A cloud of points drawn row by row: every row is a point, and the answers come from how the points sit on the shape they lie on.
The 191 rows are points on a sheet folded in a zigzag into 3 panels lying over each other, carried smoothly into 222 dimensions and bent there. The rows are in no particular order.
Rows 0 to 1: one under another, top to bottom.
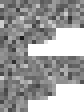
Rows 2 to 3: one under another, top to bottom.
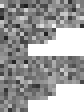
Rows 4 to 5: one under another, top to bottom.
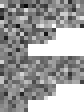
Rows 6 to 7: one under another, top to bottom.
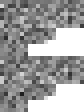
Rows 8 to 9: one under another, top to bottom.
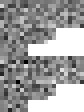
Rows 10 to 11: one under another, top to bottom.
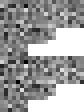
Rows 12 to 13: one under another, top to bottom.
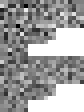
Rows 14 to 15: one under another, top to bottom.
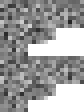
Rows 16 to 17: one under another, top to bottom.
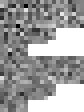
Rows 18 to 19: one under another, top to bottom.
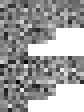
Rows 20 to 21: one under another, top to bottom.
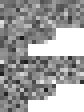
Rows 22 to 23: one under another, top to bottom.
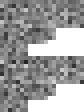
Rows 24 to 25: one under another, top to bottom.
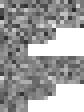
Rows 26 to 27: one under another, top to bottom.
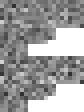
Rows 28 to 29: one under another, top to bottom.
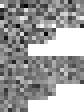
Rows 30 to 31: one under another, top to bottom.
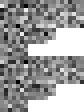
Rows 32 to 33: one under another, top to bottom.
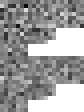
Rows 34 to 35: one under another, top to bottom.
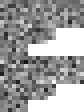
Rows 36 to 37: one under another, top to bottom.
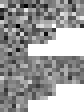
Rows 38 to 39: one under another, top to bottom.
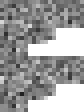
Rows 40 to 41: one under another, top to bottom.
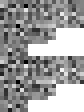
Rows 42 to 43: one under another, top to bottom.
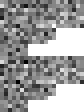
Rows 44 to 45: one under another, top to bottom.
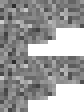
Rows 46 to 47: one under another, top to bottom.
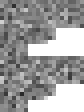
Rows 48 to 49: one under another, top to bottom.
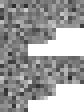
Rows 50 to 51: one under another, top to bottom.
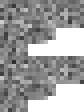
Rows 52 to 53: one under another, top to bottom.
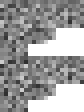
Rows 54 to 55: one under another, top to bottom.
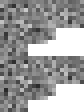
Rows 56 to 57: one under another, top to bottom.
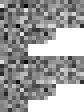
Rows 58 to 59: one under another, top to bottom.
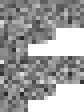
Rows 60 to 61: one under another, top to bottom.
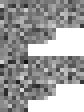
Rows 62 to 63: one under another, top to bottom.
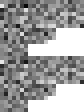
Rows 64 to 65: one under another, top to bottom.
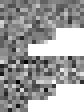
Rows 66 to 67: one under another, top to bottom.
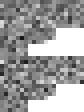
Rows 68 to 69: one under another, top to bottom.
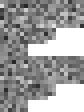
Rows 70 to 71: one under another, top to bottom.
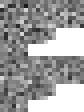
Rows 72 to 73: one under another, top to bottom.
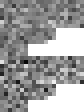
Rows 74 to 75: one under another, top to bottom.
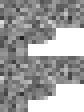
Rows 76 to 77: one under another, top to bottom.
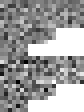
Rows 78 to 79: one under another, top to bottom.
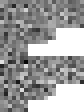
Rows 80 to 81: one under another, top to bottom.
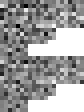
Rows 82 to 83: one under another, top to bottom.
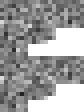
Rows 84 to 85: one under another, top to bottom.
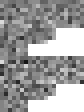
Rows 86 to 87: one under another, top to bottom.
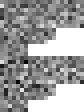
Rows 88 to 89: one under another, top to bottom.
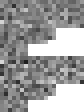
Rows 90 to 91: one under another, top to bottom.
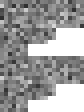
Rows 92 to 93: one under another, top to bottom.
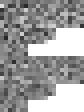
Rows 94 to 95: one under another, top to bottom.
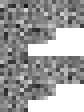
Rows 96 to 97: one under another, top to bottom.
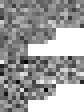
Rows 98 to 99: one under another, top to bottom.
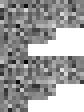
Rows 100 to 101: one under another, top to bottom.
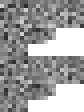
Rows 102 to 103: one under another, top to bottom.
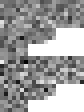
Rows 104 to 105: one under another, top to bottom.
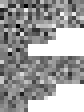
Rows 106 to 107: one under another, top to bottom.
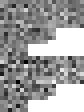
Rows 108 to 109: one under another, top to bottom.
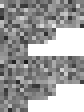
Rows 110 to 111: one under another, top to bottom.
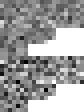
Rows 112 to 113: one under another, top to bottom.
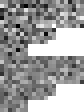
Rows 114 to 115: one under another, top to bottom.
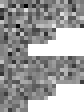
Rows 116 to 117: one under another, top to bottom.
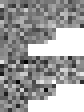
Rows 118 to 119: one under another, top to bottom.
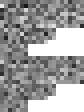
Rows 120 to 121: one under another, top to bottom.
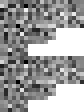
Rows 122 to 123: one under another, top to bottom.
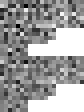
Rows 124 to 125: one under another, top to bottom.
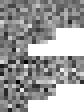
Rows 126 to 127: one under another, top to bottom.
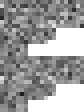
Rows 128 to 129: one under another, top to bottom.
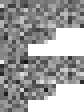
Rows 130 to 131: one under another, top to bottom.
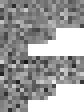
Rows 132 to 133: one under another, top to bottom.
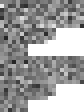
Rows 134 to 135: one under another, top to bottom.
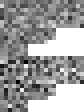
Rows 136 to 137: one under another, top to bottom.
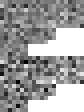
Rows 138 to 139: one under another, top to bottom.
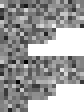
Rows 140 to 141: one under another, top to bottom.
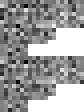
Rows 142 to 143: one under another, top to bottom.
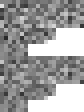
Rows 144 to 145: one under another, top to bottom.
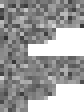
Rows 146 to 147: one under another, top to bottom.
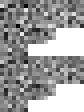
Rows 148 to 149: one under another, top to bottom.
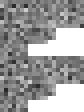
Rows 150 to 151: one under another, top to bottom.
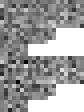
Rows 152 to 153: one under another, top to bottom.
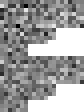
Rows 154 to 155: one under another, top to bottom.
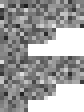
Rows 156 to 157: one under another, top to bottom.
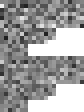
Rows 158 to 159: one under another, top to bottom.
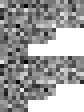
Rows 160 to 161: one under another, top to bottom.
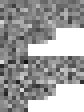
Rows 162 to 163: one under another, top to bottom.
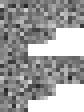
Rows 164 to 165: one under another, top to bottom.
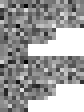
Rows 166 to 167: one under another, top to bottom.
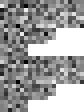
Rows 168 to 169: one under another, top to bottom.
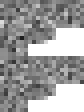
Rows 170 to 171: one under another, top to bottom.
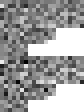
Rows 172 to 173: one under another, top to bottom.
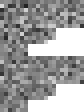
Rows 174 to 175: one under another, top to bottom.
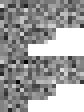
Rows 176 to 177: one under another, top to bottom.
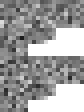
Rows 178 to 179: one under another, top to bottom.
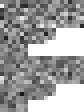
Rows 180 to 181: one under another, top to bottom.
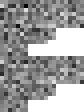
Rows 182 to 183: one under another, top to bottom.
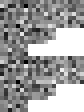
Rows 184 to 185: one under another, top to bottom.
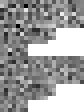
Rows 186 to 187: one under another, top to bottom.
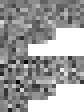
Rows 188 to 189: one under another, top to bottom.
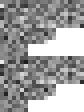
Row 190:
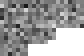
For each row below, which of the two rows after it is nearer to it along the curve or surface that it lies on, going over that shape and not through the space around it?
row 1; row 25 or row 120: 25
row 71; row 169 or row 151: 169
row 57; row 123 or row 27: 27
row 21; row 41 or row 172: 41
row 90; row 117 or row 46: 46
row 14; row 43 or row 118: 118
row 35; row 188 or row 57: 57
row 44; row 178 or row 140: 140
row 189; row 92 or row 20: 92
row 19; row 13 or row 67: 67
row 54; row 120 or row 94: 94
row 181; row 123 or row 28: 123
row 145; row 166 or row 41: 41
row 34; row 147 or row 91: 147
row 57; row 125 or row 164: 125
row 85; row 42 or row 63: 42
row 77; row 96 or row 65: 65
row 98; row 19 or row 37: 19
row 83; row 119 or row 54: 54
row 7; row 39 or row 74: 39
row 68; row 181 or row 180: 180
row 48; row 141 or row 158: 141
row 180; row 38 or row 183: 183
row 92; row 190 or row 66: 66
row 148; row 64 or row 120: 120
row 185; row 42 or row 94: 94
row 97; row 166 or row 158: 166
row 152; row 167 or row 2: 2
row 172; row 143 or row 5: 5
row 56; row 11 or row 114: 11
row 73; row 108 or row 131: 108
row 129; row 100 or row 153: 100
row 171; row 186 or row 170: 170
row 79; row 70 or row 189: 70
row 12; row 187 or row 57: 57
